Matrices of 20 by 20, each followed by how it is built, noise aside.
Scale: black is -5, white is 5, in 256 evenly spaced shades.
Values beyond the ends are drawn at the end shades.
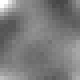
smooth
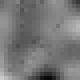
smooth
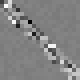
banded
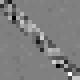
banded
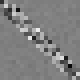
banded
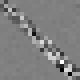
banded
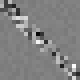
banded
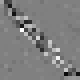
banded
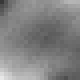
smooth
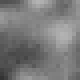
smooth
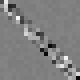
banded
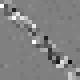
banded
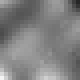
smooth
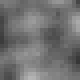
smooth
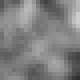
smooth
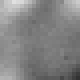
smooth
